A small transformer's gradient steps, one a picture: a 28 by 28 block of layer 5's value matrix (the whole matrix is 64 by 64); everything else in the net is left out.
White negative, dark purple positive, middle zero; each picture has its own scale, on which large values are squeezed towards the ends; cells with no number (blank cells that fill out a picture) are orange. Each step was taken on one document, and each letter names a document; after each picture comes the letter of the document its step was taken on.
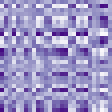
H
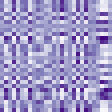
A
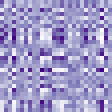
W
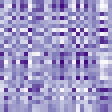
A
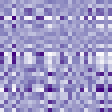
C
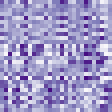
A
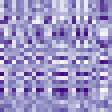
H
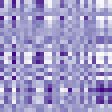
C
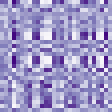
W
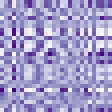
C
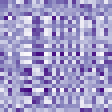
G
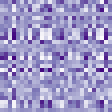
W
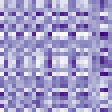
H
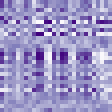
H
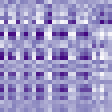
H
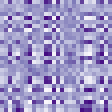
G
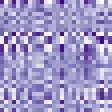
A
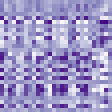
H
